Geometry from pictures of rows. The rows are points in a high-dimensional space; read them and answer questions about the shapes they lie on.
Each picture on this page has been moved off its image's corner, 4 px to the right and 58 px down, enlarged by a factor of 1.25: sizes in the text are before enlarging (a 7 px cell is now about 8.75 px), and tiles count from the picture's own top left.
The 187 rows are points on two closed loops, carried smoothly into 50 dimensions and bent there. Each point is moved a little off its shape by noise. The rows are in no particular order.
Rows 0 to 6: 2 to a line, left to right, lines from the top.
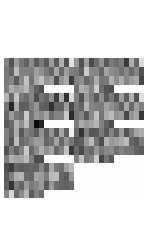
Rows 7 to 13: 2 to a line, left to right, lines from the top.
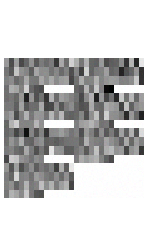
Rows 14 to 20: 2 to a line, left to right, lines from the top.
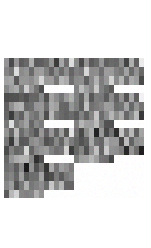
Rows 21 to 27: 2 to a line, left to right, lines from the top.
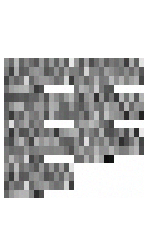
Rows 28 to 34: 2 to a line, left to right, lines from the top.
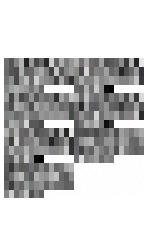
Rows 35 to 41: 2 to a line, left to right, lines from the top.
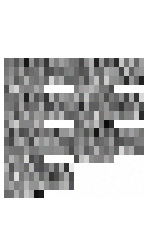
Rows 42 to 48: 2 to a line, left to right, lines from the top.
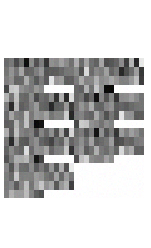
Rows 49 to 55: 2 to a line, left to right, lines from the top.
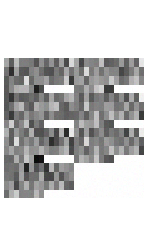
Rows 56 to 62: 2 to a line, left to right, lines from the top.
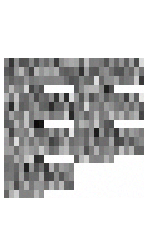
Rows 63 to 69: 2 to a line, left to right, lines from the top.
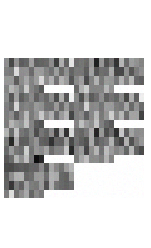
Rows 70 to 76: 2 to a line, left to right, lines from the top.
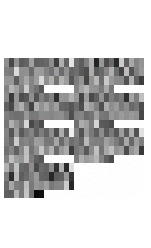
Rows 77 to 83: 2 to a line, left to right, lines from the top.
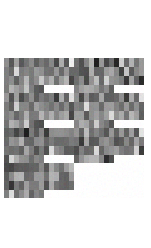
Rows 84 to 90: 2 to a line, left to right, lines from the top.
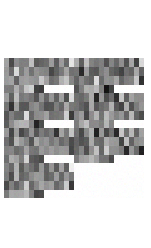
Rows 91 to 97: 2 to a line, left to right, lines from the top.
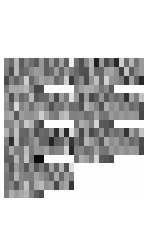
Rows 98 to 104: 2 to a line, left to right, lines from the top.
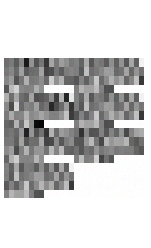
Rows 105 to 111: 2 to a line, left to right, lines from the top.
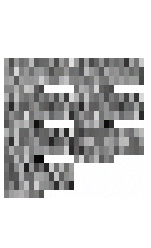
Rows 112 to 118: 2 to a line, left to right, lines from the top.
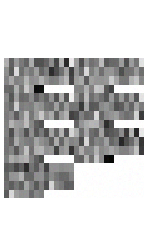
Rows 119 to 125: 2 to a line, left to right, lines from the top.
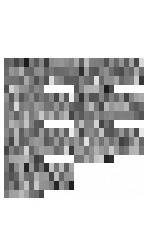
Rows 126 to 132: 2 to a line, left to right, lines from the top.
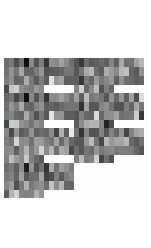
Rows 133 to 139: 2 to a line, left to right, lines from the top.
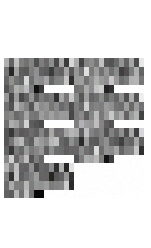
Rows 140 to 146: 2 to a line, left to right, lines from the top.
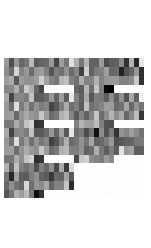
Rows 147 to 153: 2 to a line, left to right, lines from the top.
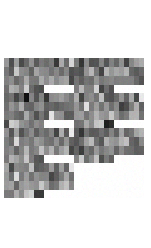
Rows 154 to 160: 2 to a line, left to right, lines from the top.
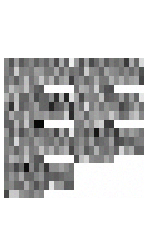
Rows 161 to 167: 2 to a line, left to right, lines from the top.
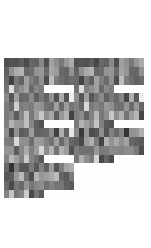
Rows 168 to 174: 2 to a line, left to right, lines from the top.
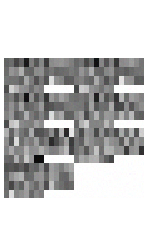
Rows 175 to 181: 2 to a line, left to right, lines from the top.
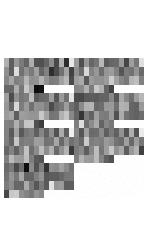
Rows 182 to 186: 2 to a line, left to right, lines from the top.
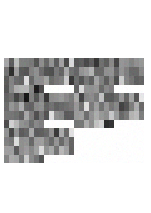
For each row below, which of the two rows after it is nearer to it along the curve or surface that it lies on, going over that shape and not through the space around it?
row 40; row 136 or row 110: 110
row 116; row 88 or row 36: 36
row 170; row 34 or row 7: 34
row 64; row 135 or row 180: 180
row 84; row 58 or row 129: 58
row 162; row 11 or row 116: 11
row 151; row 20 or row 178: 178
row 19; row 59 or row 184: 59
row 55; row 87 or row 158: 87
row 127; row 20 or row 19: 20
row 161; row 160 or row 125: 160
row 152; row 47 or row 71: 47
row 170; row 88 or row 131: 131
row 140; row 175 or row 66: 66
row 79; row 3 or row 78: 3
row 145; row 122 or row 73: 122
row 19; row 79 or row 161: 79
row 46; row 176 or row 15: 15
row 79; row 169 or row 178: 178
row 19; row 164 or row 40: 164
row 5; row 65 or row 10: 65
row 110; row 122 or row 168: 122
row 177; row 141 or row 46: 141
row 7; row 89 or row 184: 89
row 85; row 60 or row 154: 154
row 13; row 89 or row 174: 89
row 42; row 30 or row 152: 152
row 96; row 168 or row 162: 162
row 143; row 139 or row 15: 15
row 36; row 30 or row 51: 30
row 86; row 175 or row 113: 175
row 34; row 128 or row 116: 128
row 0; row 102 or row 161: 102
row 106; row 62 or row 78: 78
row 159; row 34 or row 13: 34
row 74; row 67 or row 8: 67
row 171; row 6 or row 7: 6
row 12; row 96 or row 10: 10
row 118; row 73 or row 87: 87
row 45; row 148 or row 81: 81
